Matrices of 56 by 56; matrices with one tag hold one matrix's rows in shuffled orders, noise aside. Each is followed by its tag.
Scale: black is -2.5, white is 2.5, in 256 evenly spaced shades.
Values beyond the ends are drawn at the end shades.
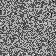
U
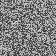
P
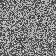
U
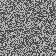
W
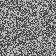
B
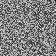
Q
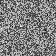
W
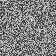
U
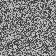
B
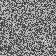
U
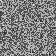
U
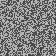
Q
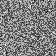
Q
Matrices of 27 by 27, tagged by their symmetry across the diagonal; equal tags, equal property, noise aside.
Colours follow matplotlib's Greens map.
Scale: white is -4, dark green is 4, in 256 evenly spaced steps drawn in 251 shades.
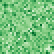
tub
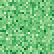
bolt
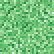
tub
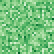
tub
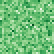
bolt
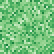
tub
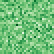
bolt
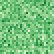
bolt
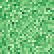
tub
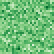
bolt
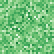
tub
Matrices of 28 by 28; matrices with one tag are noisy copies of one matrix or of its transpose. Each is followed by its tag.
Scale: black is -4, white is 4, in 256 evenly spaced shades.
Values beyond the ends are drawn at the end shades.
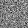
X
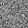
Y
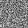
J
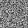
J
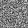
J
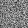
X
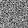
J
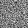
X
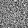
X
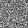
J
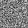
J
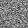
Y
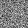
X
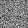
X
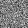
X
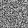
J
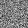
X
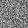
Y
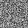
J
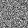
Y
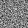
X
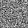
J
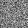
X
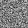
J
